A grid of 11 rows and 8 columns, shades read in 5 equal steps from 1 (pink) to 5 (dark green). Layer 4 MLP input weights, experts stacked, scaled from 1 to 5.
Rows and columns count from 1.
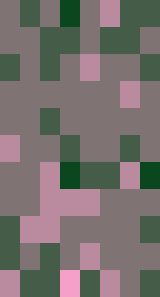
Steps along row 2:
same up same down up same down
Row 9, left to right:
4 2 2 3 3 3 3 4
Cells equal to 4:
23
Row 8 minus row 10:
-1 0 -2 -1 0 0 0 0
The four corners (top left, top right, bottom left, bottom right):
3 4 2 4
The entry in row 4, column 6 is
3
